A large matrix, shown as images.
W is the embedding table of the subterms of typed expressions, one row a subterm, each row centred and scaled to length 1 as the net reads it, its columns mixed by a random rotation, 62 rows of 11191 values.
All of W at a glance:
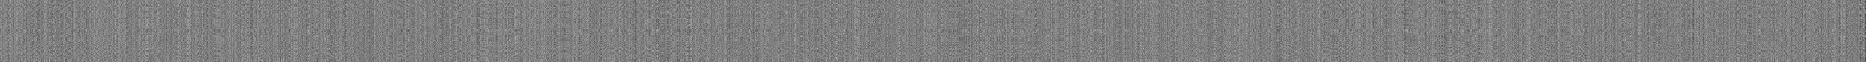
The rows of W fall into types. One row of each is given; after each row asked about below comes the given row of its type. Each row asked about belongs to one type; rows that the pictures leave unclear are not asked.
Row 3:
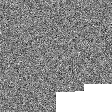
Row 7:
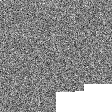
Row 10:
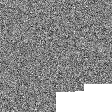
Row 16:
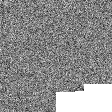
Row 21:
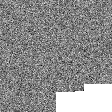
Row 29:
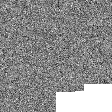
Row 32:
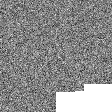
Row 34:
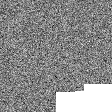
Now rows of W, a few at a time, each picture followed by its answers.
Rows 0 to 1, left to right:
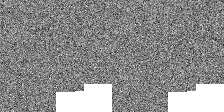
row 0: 10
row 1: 29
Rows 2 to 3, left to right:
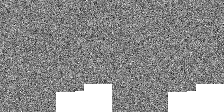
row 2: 29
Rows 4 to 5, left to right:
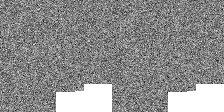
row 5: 34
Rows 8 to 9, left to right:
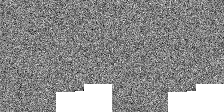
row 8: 21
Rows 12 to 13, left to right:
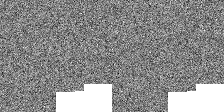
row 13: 16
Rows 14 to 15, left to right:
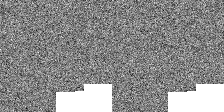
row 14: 16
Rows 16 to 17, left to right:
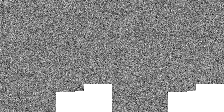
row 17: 34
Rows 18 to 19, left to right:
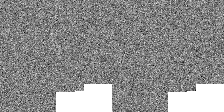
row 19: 21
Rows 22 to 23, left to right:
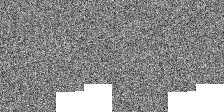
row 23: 32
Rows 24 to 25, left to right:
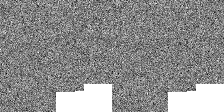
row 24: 16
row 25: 16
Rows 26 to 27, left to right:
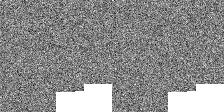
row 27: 7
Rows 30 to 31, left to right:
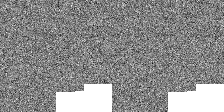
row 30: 29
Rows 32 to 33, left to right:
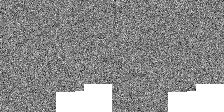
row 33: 16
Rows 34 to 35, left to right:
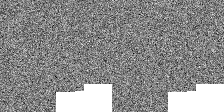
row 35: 7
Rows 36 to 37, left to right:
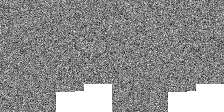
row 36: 3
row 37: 21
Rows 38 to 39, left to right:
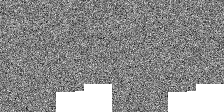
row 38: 32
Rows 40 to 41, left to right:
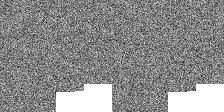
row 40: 34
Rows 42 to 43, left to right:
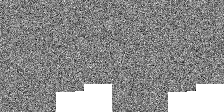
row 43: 21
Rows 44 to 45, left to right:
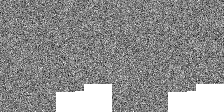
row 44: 32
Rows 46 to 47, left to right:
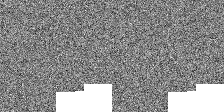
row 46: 10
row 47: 32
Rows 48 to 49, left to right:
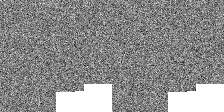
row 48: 7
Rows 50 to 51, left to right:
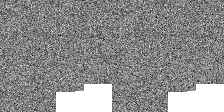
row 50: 29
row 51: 34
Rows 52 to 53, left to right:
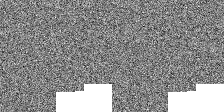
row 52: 7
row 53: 10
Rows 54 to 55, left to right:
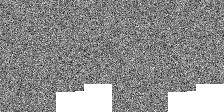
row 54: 21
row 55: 32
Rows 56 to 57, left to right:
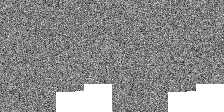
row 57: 21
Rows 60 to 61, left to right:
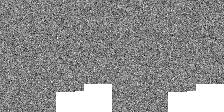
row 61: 29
